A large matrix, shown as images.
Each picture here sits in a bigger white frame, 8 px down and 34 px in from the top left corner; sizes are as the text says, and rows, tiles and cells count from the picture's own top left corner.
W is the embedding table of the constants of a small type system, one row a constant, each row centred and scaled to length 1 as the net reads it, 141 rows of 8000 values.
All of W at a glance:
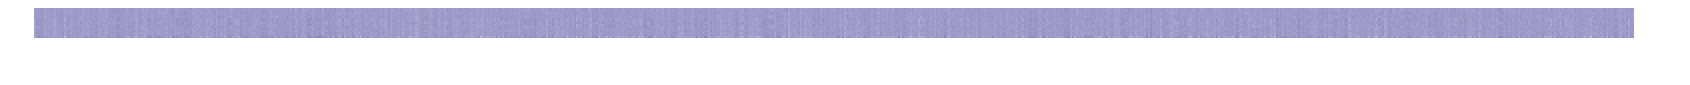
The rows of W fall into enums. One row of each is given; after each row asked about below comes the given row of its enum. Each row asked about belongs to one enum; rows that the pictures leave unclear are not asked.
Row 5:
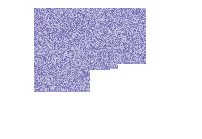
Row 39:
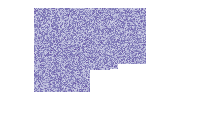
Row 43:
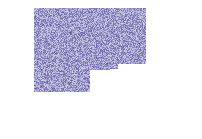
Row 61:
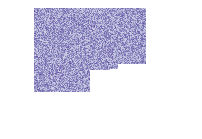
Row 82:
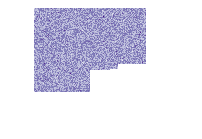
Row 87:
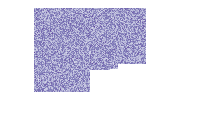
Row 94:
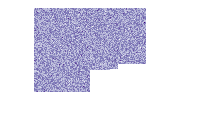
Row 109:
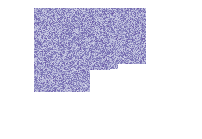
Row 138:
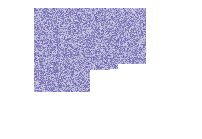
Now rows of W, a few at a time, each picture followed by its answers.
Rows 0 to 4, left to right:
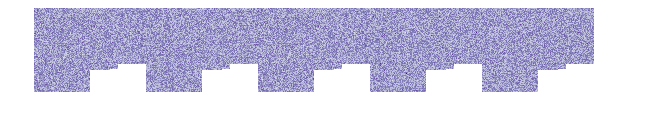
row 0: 61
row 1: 39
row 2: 61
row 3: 82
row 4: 43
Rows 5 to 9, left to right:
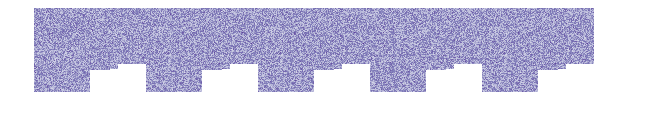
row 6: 43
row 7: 43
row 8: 138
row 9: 43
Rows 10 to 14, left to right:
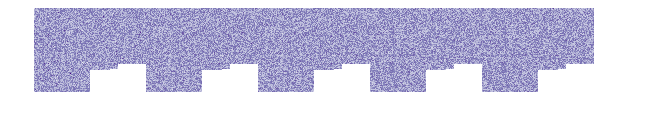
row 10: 82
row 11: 43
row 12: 43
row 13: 138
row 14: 138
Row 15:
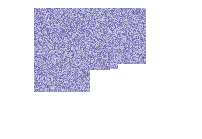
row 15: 5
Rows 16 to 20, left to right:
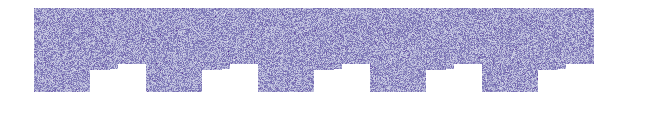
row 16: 109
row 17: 82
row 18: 43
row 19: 5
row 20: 61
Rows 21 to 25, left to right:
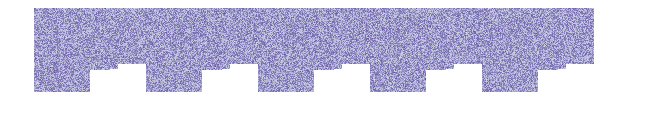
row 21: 138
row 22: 109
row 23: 109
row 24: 61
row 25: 87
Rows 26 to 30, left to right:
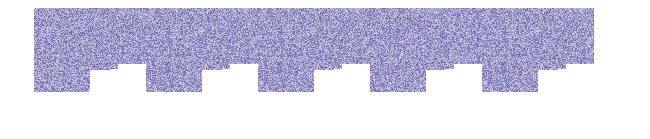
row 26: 43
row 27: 138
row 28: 138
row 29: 61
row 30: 138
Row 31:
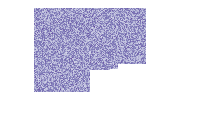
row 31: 87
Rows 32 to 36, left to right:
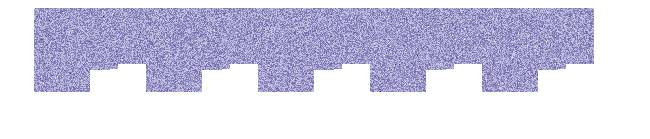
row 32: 82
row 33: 109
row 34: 43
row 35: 94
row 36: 61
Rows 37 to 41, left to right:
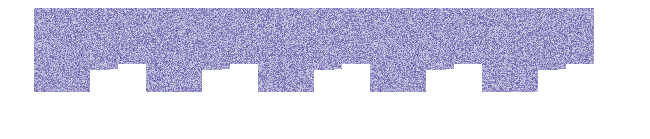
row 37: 94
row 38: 82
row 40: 94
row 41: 43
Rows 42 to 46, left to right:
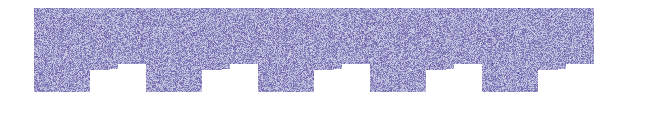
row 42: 61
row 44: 61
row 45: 109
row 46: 82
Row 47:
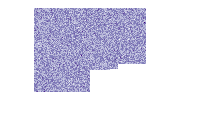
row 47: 94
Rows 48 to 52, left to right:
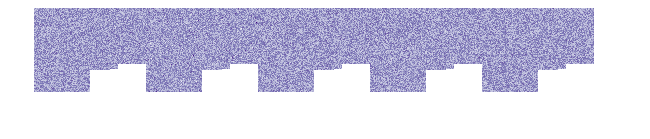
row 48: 43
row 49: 94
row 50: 109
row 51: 5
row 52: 138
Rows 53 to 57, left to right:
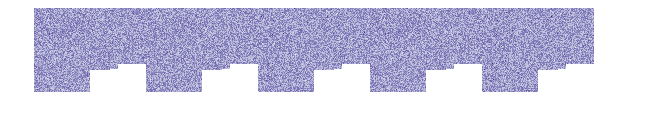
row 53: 5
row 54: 87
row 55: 82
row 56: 5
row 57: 82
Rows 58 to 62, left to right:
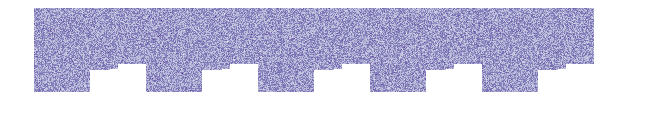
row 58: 87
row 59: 82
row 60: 138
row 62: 87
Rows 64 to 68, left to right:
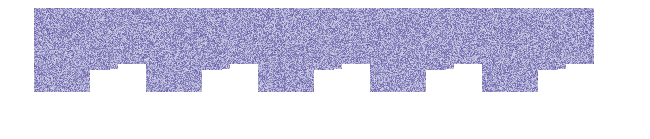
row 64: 5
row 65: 109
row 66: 39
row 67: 87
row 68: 61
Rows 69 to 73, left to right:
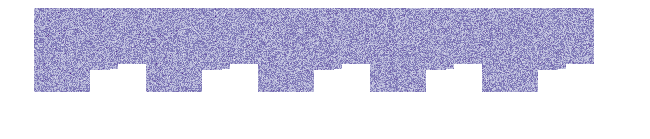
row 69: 82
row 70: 82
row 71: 109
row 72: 39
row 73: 87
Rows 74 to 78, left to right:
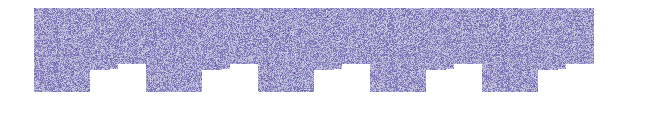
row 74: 138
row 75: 87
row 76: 82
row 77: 39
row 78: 39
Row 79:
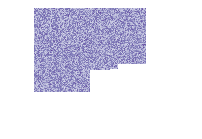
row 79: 39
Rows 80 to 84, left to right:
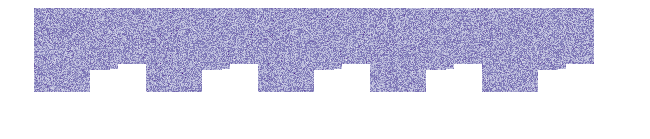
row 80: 5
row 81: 82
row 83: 39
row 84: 87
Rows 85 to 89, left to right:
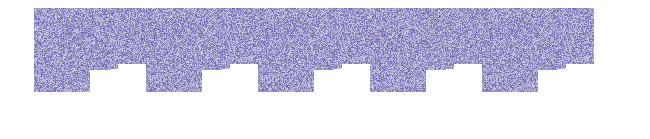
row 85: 109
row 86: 87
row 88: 82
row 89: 87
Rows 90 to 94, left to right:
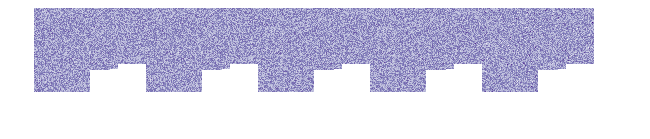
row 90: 87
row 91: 87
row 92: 43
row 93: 43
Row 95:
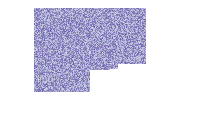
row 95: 87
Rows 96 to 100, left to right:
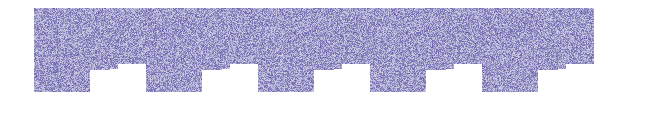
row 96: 138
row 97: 87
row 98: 43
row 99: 43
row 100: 5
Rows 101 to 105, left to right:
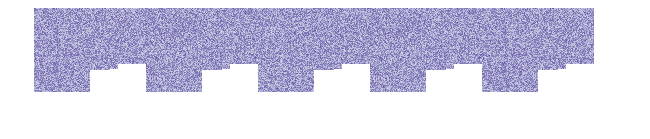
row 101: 138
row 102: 5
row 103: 43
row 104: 5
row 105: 138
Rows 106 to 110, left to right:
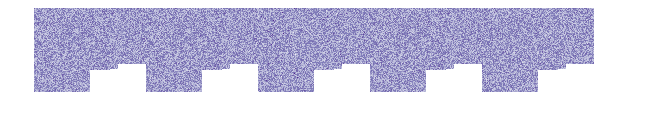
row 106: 109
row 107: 109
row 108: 82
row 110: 87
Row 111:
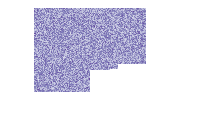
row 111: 61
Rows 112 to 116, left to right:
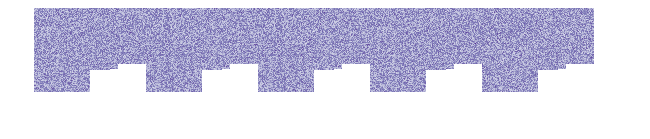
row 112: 43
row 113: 39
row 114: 39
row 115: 43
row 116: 5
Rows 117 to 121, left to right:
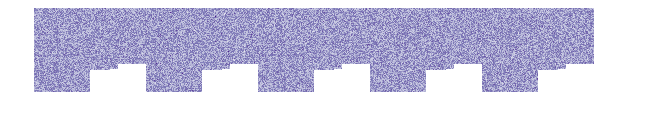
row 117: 138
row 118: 82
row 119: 39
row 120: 109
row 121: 61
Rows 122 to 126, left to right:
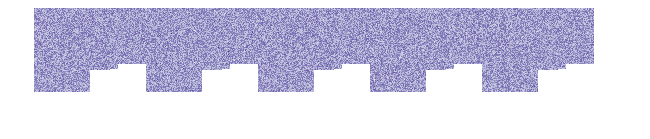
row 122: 109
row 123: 82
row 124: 109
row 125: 61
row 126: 39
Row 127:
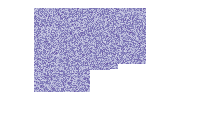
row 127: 43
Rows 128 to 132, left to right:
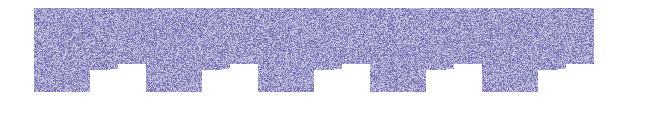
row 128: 109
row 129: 87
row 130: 82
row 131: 39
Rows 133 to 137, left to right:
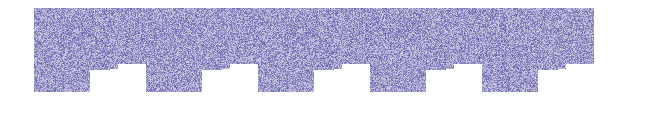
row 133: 109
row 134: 87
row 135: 109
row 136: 5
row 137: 39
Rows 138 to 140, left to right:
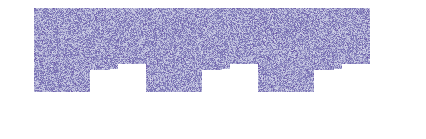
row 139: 87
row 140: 5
